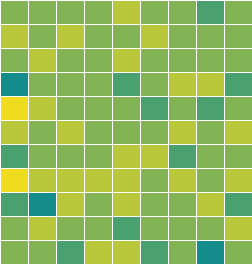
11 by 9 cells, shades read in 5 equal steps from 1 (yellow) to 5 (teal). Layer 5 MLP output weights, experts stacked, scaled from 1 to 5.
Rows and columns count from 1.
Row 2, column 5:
3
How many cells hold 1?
2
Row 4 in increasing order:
2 2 3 3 3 3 4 4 5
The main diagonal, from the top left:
3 3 3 3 3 3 4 3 4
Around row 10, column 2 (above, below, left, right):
5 3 3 3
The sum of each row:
27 24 25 29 26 23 27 19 28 26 29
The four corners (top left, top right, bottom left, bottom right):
3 3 3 3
